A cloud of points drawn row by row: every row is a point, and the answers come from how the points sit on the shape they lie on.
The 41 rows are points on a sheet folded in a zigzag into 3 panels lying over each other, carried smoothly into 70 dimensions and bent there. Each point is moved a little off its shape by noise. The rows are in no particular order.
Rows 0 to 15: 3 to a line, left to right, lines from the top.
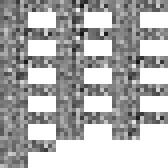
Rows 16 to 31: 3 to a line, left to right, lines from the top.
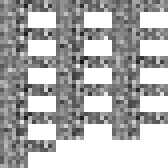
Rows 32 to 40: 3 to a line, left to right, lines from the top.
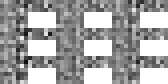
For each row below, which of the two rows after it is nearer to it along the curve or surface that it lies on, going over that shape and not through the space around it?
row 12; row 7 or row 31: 31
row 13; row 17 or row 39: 39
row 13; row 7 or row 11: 7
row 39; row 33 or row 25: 33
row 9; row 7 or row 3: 7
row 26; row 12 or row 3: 12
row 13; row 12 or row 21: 12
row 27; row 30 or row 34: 30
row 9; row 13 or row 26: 26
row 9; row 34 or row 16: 16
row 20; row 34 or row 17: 17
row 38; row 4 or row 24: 4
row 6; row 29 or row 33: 29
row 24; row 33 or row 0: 33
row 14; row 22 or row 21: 21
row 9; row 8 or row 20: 8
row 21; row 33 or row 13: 33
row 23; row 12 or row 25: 25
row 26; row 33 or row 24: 33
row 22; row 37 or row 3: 37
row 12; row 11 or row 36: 36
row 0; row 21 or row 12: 21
